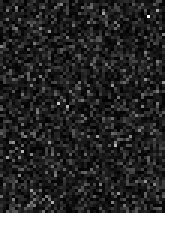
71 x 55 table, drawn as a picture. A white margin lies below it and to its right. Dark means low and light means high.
The values are skewed, with a long tail toward high values. No single row or column stands out from its neighbours. On average the colour sits 10% of the way up the scale. No seam splits the table. The texture is fine-grained noise. There are no regular stripes. There is no overall slope.
